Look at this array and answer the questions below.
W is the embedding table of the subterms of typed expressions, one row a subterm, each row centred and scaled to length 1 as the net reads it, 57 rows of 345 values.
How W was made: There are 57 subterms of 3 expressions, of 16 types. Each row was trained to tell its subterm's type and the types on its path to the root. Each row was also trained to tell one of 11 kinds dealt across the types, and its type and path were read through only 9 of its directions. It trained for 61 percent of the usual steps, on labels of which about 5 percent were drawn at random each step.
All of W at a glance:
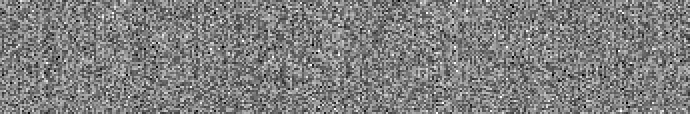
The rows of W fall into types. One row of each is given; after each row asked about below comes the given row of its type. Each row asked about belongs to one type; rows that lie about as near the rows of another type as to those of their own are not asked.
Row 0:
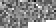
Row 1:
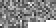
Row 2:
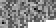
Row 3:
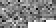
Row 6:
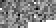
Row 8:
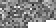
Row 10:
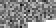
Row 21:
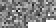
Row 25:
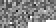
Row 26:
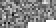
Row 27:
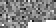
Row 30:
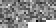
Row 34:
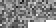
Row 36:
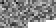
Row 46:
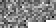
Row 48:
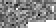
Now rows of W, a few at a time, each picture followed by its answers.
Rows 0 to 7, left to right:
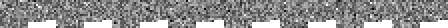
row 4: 10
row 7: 27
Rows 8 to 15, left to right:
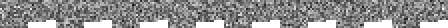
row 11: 30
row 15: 21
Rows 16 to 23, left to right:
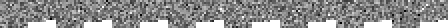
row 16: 2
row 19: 48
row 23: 2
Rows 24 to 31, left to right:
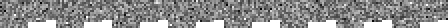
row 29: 30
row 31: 34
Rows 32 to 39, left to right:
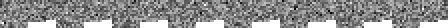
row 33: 46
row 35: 8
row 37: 8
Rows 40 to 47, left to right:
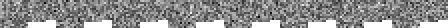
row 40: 34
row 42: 8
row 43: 48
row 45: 3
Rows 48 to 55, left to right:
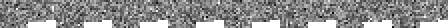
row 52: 0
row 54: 1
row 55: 2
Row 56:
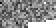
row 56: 10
